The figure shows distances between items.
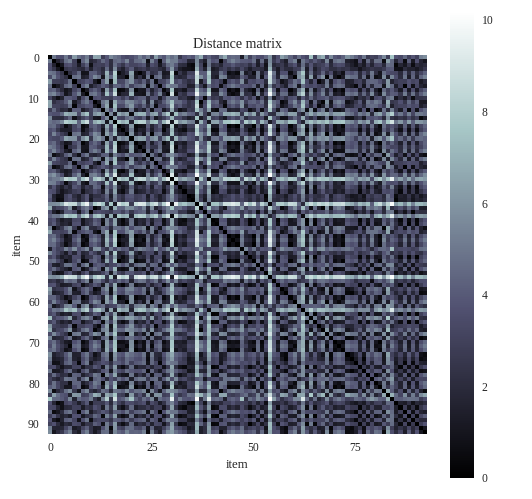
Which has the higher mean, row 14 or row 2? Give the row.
14
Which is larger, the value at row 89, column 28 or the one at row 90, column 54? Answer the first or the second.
the second
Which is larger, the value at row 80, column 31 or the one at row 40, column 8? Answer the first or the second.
the first
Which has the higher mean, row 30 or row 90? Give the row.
30
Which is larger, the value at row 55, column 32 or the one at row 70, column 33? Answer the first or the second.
the first
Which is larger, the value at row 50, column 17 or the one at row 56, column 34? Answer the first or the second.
the second
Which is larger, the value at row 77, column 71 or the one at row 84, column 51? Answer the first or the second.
the second
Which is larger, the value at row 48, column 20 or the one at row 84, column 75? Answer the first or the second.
the first
